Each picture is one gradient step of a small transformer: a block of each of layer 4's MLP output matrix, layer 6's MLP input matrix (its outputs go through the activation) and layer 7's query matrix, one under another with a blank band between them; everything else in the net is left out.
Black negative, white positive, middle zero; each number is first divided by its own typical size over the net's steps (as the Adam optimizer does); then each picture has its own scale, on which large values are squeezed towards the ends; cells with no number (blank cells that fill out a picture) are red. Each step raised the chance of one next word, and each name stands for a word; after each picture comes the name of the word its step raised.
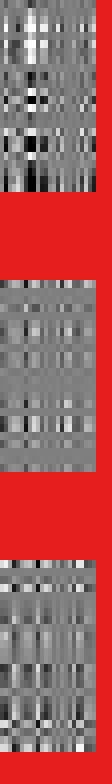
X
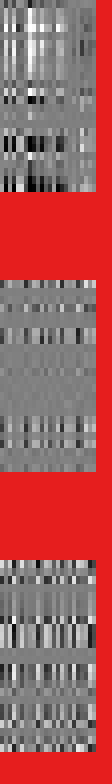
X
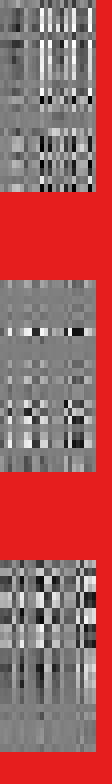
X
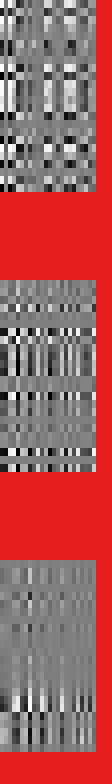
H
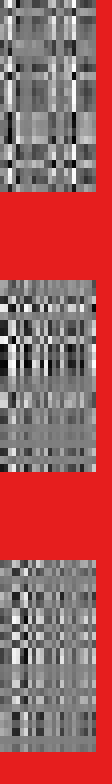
H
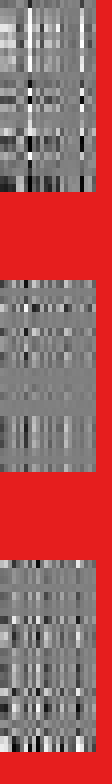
X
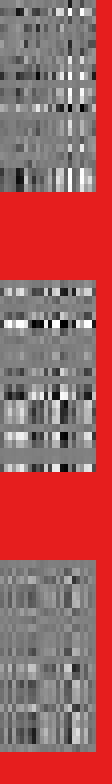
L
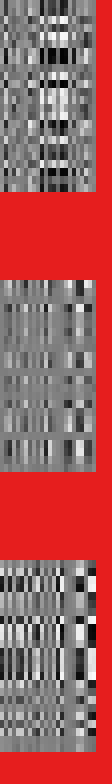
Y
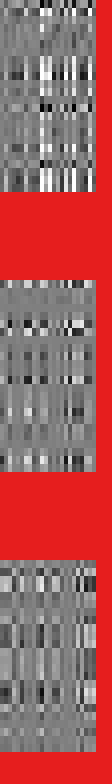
L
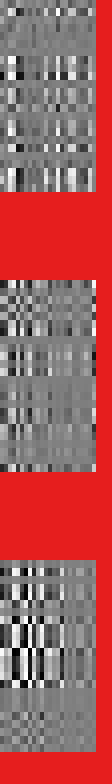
L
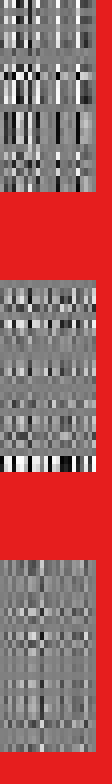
H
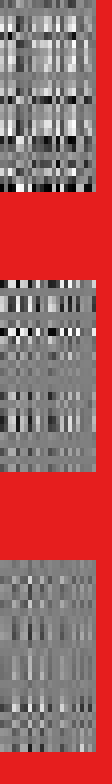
X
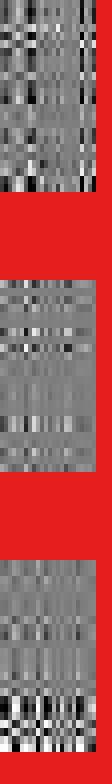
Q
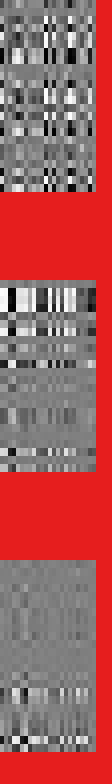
Y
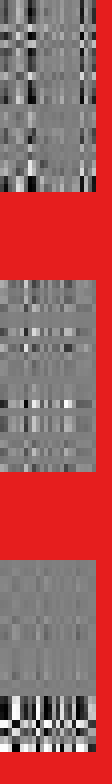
Q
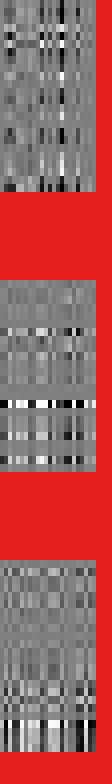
Q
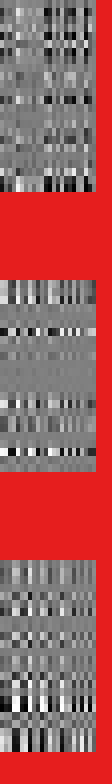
Q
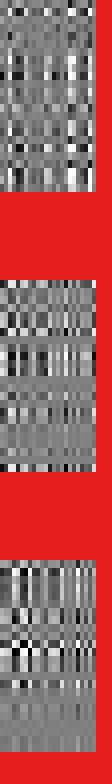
L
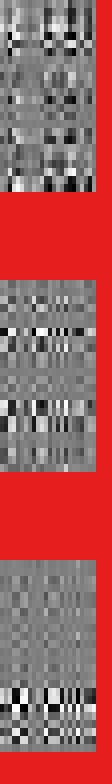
Q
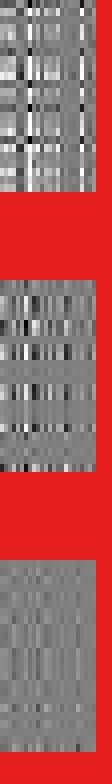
L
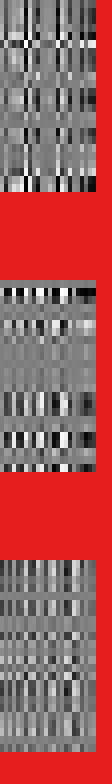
Q
